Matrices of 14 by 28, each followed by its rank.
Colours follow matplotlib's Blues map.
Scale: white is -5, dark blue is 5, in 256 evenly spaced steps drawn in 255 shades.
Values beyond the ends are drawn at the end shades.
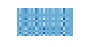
one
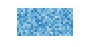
full rank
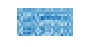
three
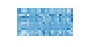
three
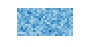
full rank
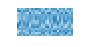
three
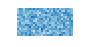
full rank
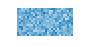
full rank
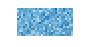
full rank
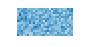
full rank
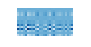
one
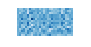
three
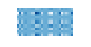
one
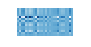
one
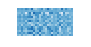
three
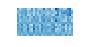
three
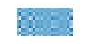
one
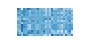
three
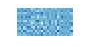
three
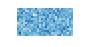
full rank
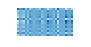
one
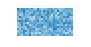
full rank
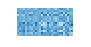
three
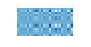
one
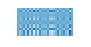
one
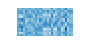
three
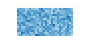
full rank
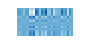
one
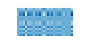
one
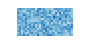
full rank
